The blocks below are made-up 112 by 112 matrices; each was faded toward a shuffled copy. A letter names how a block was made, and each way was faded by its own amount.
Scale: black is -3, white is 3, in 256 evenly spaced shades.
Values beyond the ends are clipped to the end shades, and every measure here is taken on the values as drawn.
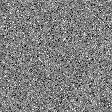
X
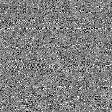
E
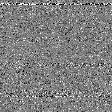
E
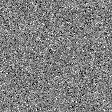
X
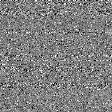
E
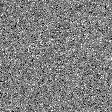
X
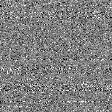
E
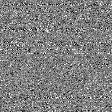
E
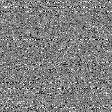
E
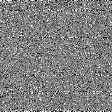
E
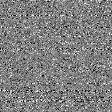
E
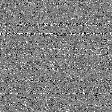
E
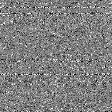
E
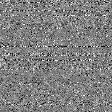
E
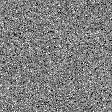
X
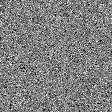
X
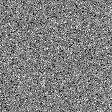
X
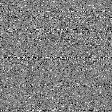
E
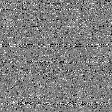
E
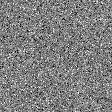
X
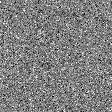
X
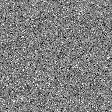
X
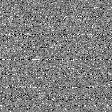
E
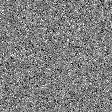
X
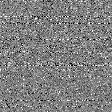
E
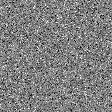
X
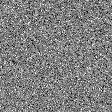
X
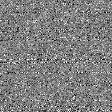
E
